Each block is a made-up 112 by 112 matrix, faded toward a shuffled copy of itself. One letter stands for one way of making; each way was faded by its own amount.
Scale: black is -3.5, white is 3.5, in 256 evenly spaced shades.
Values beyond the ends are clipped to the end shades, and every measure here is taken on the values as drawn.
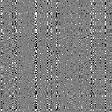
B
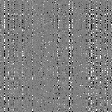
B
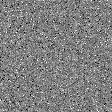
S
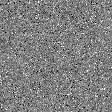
S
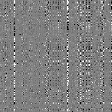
B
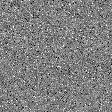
S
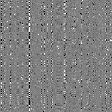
B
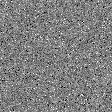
S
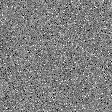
S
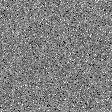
S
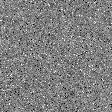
S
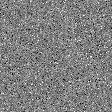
S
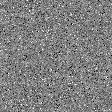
S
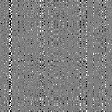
B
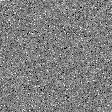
S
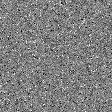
S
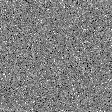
S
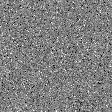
S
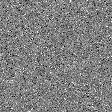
S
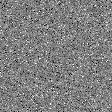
S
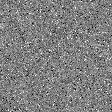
S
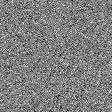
S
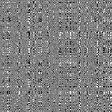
B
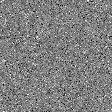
S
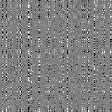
B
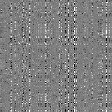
B
